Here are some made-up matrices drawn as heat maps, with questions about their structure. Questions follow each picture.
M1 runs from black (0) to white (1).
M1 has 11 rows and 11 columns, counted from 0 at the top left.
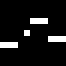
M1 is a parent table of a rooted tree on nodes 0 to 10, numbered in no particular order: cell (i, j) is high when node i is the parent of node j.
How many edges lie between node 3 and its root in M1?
0
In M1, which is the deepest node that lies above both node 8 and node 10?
6
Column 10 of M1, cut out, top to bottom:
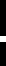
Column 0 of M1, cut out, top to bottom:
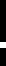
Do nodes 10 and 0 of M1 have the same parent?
no
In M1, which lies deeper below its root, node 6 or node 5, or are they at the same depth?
the same depth
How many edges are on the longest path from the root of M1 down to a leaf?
2
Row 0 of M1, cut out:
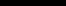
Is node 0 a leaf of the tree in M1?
yes
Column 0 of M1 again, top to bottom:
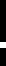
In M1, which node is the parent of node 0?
7
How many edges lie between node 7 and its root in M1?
1
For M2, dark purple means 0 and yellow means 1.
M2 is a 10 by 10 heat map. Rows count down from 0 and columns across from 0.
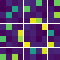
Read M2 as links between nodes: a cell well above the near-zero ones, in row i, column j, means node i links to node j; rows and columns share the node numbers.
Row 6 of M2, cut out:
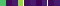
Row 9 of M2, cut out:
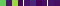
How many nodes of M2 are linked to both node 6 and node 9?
1
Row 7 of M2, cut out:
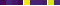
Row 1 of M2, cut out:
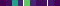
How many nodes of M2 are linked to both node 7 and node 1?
1
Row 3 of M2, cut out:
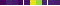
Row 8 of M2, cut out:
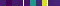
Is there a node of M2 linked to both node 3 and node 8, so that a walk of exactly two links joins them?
yes
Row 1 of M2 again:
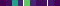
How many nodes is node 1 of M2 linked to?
2
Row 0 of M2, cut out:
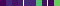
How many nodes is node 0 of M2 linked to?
2
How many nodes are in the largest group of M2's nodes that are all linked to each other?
2
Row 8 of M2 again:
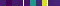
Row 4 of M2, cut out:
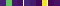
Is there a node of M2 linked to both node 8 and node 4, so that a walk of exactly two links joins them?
yes
